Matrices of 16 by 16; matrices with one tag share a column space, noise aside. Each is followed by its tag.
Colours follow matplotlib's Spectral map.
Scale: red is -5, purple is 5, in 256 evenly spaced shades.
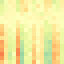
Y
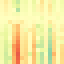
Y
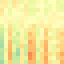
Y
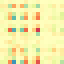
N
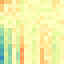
Y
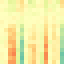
Y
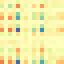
N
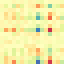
N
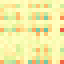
N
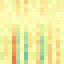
Y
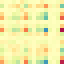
N
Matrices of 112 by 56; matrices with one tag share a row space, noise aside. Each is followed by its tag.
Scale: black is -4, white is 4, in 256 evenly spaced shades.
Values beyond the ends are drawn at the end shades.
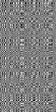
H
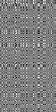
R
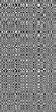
R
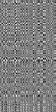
R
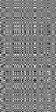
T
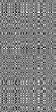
R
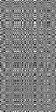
T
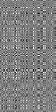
R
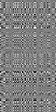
T
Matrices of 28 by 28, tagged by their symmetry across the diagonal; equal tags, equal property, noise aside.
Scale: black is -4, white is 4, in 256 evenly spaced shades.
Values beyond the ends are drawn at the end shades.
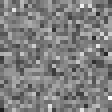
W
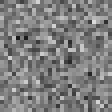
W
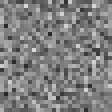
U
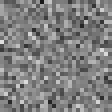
U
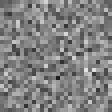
W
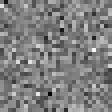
U
